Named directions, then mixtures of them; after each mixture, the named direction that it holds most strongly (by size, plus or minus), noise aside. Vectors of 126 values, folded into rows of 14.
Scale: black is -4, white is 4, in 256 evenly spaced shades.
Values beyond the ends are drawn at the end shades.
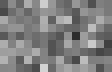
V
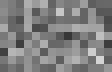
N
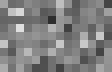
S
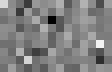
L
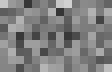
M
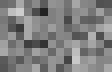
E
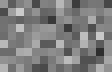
S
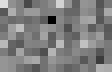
S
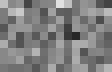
M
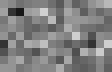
E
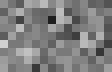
S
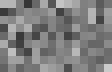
M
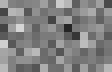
S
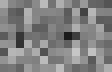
N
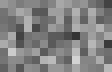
N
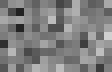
S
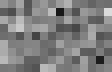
M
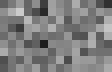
E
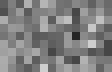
V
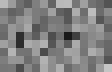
M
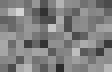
E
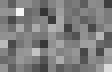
S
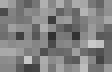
V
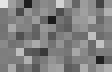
L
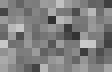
V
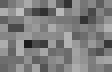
E
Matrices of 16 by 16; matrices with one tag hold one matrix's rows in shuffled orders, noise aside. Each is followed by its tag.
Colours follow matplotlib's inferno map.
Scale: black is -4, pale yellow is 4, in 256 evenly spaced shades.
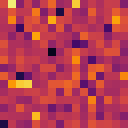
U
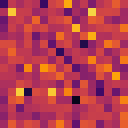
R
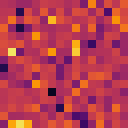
U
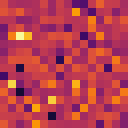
U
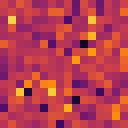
R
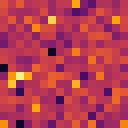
U
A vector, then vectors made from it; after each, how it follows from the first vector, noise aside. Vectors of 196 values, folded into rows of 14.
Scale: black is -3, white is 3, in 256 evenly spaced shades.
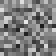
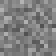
shrunk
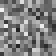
sign-scrambled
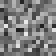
sign-scrambled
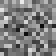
copied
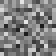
copied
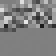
partly zeroed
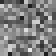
wrapped around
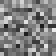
copied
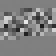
partly zeroed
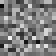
wrapped around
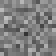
shrunk
